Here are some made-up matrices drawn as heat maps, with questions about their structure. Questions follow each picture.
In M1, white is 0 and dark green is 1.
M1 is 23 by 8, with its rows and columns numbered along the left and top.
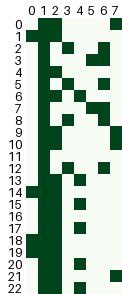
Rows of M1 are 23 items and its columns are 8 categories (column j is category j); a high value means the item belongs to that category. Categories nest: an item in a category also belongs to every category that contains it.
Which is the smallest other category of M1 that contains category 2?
1
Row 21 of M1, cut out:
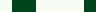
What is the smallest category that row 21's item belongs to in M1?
7
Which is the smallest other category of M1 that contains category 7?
2
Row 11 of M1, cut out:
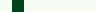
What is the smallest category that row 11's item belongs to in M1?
1
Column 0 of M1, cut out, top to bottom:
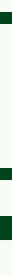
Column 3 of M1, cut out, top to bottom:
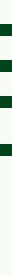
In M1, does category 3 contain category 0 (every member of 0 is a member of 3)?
no
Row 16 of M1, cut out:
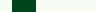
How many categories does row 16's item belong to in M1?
2
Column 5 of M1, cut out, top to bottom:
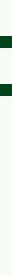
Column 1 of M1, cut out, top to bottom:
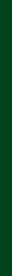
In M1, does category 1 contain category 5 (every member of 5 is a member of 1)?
yes
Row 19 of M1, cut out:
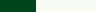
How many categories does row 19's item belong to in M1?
3
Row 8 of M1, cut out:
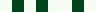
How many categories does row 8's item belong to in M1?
3
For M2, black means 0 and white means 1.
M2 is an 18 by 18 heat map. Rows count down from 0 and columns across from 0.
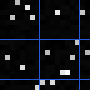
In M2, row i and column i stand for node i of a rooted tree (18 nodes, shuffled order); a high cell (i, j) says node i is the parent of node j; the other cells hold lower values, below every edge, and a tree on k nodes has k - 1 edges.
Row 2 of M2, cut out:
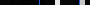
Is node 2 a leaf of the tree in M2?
no
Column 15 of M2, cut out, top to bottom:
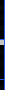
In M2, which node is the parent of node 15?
8
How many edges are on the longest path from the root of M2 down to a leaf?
6
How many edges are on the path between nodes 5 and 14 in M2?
3
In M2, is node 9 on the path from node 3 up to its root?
no
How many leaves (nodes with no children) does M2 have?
7
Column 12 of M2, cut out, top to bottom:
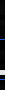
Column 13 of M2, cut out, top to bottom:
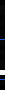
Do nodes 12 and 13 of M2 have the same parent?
yes
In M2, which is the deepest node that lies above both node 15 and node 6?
3
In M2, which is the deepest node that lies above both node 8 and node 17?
16
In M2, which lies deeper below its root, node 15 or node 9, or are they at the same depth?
the same depth
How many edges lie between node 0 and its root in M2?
0
